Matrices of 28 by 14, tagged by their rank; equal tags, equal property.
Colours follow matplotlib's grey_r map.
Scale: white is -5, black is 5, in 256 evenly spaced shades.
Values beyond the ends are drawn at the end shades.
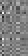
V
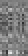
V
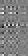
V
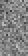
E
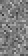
E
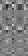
V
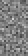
E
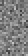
E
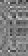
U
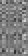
V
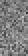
E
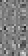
U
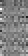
U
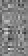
U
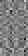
U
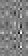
V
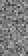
E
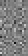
U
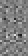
U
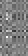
V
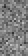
E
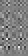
V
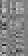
U
